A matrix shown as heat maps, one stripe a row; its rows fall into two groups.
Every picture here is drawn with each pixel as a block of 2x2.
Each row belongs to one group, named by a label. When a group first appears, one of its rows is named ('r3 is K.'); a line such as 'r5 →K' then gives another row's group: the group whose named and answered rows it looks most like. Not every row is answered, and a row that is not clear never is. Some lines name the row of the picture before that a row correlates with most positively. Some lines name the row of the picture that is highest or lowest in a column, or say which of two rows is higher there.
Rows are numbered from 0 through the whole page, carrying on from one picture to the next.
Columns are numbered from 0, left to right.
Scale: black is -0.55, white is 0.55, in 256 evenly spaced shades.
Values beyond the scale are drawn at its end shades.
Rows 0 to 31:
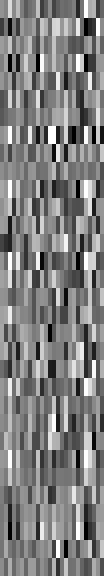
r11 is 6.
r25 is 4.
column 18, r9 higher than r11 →Yes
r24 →6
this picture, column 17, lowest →7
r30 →6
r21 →4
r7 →6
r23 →6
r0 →4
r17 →4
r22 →6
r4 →6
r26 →4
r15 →6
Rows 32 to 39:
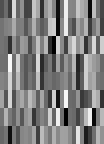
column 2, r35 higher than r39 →Yes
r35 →4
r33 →6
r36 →4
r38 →6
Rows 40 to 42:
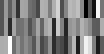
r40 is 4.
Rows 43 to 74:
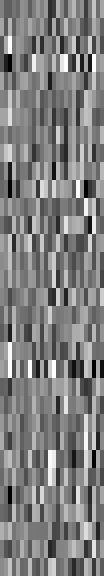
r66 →4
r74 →6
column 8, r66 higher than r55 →No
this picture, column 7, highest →63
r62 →4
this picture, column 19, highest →53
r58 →6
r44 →6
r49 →4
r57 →6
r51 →4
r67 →4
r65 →6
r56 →6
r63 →6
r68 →6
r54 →4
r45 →4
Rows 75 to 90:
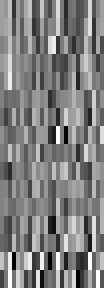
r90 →4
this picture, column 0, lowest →90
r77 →6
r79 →4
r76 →6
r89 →6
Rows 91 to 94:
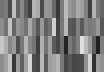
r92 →6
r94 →6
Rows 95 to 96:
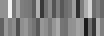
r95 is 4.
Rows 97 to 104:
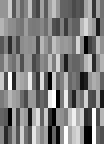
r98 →4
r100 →6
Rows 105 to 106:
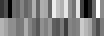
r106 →4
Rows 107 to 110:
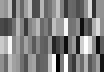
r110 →6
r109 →4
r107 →6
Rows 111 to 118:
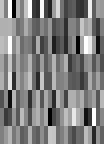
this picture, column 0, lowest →116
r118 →6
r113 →4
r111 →6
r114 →6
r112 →4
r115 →6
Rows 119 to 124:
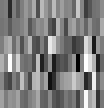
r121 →6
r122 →4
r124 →4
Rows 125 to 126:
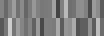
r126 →4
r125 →6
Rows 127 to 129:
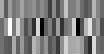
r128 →4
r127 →6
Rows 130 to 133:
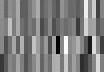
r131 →4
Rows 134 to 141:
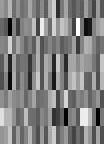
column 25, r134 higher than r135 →No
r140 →4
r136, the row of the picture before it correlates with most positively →131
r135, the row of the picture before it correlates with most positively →132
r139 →6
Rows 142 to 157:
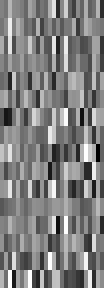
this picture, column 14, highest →157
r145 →6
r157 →6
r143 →4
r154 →6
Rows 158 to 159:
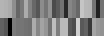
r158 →4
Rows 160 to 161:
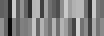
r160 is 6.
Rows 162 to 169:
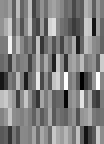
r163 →6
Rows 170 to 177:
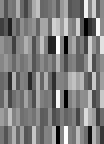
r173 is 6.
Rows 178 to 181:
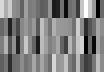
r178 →4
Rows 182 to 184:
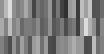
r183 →4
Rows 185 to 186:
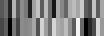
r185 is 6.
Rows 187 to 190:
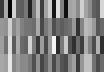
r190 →4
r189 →6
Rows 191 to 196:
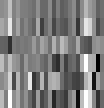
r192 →4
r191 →4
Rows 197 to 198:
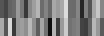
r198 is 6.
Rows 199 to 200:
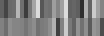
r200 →6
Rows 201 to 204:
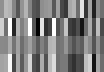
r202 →6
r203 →6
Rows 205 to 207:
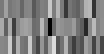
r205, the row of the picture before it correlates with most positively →204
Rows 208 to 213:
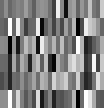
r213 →4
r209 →4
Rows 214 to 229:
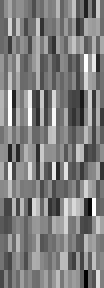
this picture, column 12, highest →221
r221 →6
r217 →4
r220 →6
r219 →6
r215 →4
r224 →4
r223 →6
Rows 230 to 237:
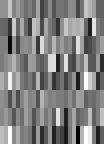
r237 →4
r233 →6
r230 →4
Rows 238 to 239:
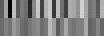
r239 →6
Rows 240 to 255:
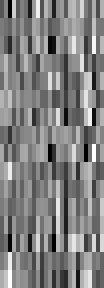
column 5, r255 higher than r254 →Yes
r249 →4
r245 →4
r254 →4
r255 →4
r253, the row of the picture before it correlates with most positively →238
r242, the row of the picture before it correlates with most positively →238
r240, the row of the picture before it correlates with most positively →238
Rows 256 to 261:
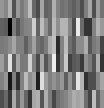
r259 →6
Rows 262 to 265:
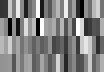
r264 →4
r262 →4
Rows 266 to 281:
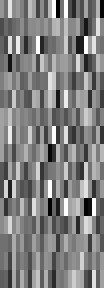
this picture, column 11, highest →281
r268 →4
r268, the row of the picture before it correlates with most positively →262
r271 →6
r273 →6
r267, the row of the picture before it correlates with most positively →262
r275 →4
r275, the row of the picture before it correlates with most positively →262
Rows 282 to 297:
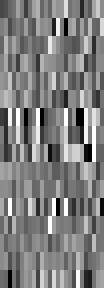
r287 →4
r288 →4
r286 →6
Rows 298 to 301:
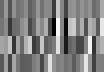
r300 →6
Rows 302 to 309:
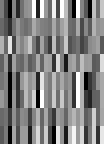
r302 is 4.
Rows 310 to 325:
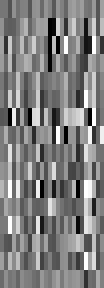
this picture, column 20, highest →316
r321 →6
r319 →6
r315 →4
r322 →4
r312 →6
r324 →4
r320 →4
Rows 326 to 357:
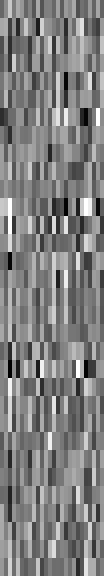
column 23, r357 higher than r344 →Yes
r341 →6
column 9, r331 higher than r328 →No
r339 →4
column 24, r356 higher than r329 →Yes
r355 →6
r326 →4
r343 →6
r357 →4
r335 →6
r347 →4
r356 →6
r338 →6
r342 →6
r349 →6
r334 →6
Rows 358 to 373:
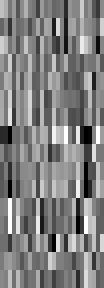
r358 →4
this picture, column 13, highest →365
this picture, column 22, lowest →365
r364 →6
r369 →4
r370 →4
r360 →4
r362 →6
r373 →4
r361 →6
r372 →6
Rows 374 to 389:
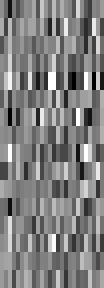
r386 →4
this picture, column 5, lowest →378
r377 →6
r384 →4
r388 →4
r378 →6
